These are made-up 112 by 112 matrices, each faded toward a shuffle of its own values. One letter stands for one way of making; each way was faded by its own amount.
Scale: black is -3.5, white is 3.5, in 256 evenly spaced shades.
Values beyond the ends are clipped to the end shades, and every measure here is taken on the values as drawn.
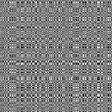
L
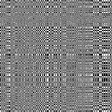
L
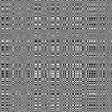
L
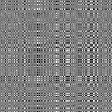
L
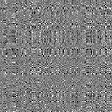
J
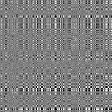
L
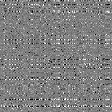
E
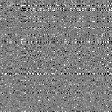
E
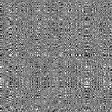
J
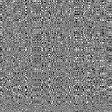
J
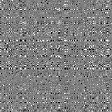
E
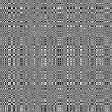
L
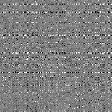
E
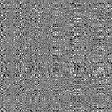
J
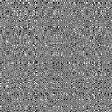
J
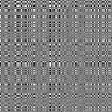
L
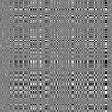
L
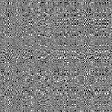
J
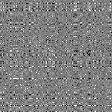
E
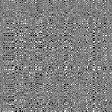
J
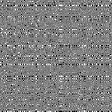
E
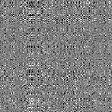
J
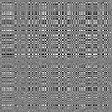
L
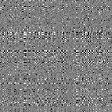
E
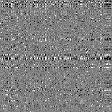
E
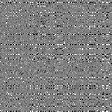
E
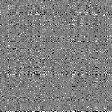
E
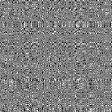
J
